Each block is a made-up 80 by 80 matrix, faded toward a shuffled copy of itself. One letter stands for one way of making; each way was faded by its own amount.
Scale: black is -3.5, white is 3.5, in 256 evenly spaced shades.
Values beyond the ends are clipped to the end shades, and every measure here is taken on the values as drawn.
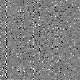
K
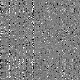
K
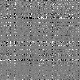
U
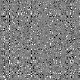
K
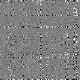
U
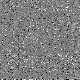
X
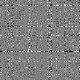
U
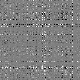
U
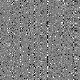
K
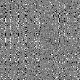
K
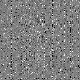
K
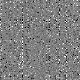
K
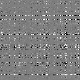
U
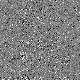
X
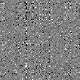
K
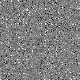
X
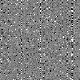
K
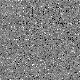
X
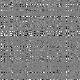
U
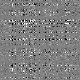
U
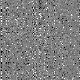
K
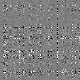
U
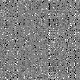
K
